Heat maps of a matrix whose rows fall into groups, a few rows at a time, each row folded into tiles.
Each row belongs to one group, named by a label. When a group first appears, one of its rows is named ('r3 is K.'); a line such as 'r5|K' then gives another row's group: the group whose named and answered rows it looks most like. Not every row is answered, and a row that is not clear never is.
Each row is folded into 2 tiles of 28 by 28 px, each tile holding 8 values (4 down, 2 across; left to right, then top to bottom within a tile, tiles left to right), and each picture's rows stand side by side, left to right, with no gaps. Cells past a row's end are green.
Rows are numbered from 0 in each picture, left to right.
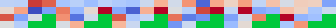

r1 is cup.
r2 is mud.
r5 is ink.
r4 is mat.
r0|ink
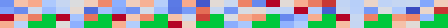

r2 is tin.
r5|mat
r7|mud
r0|tin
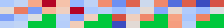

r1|mat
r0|mat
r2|tin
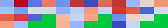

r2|mat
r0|mud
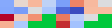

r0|tin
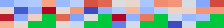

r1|ink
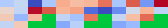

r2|tin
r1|mat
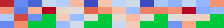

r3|mat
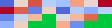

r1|tin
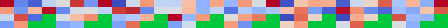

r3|ink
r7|mud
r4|tin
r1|tin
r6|mat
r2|mat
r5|mat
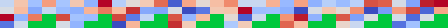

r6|ink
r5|mud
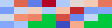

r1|ink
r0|tin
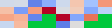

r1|ink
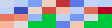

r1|cup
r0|mud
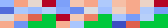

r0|tin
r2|mat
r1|tin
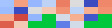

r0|mud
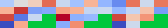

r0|ink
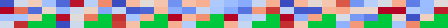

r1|tin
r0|mat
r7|cup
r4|mud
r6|cup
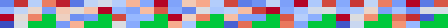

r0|tin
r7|mud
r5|mud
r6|tin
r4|cup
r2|mud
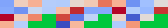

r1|ink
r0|tin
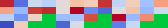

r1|mat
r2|ink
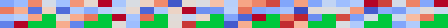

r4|mat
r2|ink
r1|tin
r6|ink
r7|tin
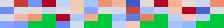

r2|mat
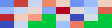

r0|tin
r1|cup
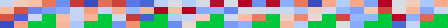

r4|tin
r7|ink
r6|mud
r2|cup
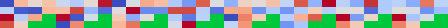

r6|ink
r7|ink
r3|mat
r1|ink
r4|mat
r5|tin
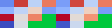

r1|tin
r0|tin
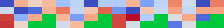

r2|mud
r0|mud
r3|cup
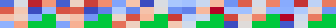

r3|mud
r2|mud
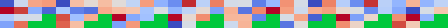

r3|tin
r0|mat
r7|mud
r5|cup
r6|ink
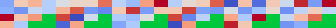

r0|tin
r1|ink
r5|tin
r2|mat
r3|ink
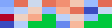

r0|tin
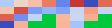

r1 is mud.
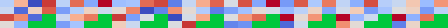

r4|tin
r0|mud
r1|tin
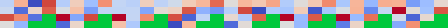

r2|ink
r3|ink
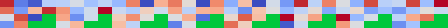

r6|ink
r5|tin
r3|cup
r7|tin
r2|mud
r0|cup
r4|mud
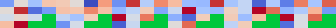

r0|mat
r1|cup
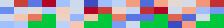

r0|tin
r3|ink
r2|cup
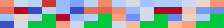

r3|mat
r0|mat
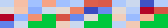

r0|ink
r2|cup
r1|ink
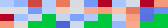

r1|cup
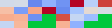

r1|mud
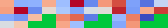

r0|mat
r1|mud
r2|cup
